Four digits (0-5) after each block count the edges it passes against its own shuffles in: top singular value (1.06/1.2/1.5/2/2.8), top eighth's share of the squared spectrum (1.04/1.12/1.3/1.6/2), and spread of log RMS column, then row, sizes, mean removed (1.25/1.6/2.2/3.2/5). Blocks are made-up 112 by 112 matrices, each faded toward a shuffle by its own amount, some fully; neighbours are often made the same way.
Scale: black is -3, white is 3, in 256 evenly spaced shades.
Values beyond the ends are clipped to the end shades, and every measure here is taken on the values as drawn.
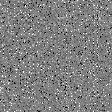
3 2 1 1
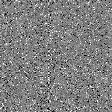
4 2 1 1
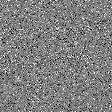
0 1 0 2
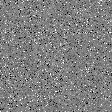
1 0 0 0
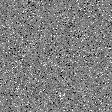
0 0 0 0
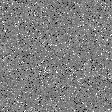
0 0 0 0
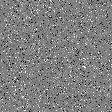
0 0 0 0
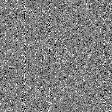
1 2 3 0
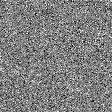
0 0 0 0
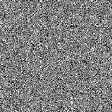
3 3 2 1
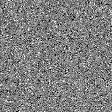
3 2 1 1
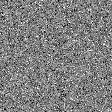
1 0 0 0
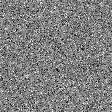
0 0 0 0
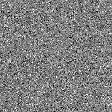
3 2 0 1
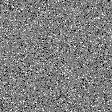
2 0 0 0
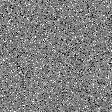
2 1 0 0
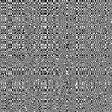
5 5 4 4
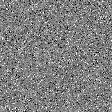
2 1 0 0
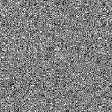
4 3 2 1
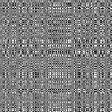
5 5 4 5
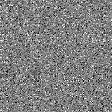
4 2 1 1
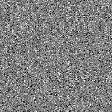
4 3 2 1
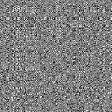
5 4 3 3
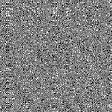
4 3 2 2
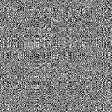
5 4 3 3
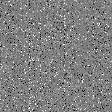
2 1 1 0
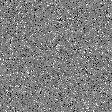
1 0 1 0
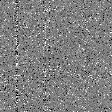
2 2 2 1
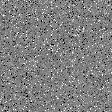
1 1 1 0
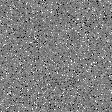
0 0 0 0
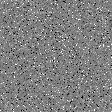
0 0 0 0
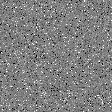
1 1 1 0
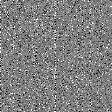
3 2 2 0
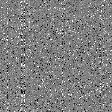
3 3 2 0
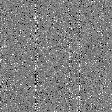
3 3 2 0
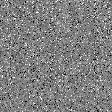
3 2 1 0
